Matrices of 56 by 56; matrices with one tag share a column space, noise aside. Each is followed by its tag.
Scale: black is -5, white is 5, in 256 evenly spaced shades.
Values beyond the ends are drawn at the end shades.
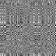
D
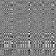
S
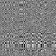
S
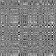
D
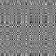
D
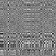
S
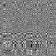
S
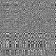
S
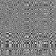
S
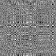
D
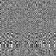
S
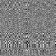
S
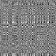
D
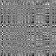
D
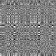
D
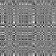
D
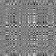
D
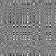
D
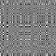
D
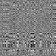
S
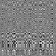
S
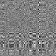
S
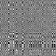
S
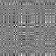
D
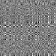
D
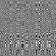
S
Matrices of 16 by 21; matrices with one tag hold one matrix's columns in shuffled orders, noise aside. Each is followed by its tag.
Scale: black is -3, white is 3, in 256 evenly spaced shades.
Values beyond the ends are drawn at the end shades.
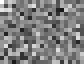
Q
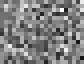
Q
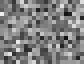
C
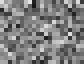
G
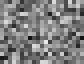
C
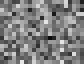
C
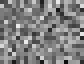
G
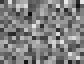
G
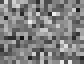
C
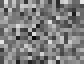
G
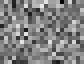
G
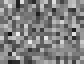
G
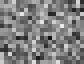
C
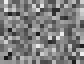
Q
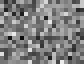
C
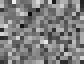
G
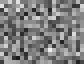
Q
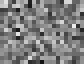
G
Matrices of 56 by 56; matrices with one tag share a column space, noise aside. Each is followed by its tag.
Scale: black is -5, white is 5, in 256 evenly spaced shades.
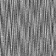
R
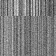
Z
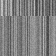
Z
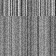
Z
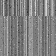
Z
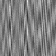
R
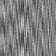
R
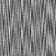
R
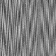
R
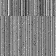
Z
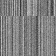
Z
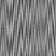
R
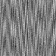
R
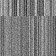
Z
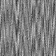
R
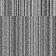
Z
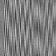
R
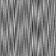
R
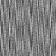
R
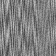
R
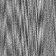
R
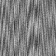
R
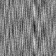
R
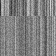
Z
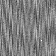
R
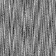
R
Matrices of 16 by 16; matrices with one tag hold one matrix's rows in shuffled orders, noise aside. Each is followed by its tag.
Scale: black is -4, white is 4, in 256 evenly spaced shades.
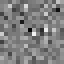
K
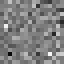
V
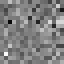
V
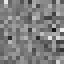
V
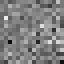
V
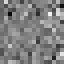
V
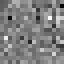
V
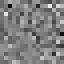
V
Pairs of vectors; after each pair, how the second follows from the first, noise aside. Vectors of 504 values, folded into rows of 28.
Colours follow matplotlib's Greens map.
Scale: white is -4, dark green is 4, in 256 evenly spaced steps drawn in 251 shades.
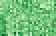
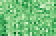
copied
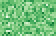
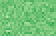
shrunk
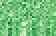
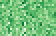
sign-scrambled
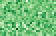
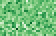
copied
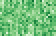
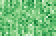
copied
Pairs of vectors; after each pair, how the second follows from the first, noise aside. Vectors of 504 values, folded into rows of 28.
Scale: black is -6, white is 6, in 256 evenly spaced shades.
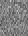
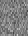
reversed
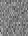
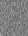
shrunk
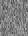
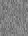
shrunk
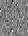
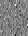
reversed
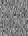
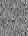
reversed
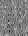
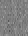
shrunk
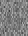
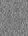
shrunk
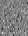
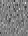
reversed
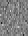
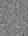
shrunk
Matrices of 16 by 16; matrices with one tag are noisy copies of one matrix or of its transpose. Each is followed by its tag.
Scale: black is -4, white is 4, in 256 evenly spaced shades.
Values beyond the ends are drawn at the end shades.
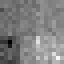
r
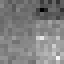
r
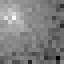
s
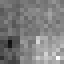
r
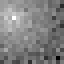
s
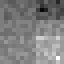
r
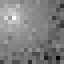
s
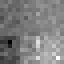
r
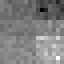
r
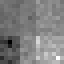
r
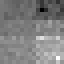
r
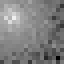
s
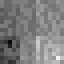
r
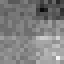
r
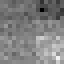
r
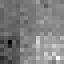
r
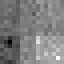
r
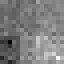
r
